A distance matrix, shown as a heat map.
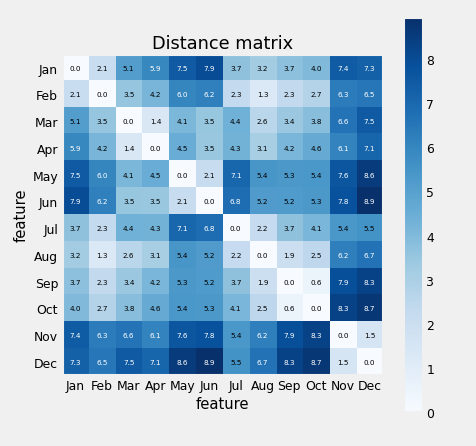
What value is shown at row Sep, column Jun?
5.2
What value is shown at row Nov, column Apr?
6.1
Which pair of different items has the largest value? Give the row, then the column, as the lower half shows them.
Dec, Jun
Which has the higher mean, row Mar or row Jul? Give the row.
Jul
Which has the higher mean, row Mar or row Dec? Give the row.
Dec
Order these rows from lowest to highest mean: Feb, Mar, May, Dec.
Feb, Mar, May, Dec
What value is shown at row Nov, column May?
7.6
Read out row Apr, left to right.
5.9 4.2 1.4 0.0 4.5 3.5 4.3 3.1 4.2 4.6 6.1 7.1
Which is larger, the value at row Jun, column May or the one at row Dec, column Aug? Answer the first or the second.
the second
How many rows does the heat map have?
12
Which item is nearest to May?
Jun
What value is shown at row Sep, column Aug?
1.9
